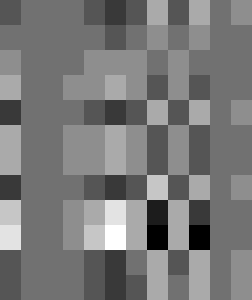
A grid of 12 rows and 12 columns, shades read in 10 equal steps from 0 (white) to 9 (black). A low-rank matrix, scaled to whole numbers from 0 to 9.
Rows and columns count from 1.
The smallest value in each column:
1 5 5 4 2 0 3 2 3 3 5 4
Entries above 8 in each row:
0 0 0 0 0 0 0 0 0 2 0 0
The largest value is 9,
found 2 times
